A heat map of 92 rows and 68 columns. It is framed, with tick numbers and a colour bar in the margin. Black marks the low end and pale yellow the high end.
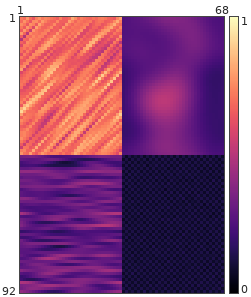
It is made of 2 by 2 panels. Panel 1,1: high, slanting up to the right. Panel 1,2: low, smooth. Panel 2,1: low, streaked across. Panel 2,2: very low, checkered, faint in contrast.
